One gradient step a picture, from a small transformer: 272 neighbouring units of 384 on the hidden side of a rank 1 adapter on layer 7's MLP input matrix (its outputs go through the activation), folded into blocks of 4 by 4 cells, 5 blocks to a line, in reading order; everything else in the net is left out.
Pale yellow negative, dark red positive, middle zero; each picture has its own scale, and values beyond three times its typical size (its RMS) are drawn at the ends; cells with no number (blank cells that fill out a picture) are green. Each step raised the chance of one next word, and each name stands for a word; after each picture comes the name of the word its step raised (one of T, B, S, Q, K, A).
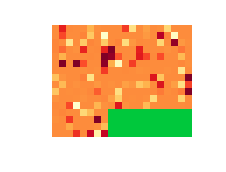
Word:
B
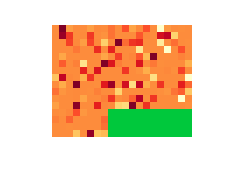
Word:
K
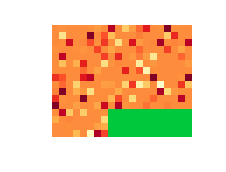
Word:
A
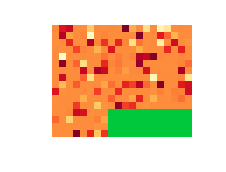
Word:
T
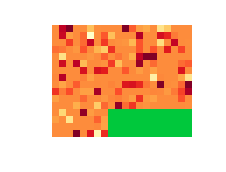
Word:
T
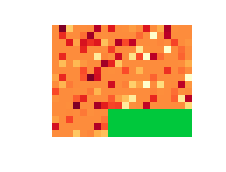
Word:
K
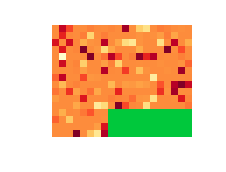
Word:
T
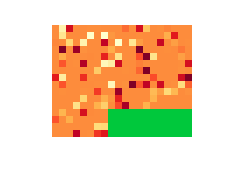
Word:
K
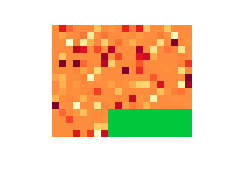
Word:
B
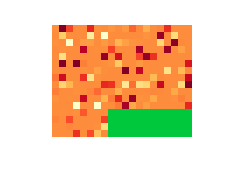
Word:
B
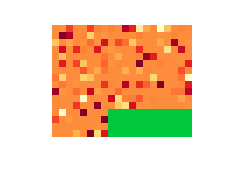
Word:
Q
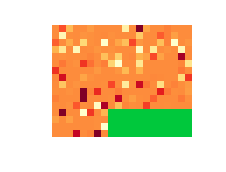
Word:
Q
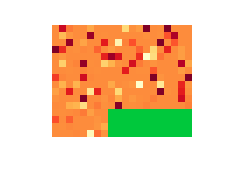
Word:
A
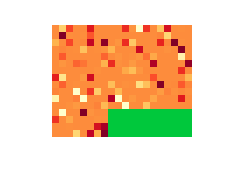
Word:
Q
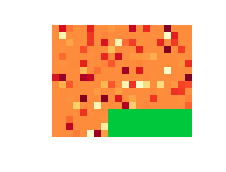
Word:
A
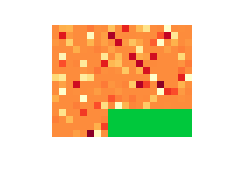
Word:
A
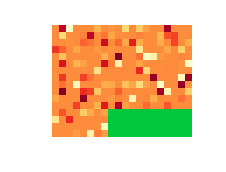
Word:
A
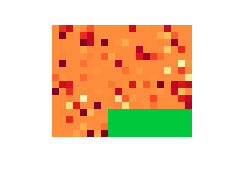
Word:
Q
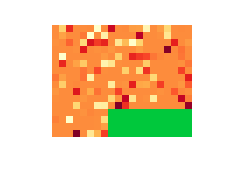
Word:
T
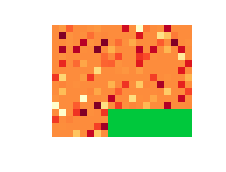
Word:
Q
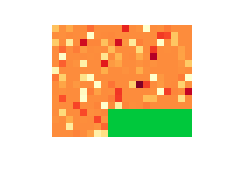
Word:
A
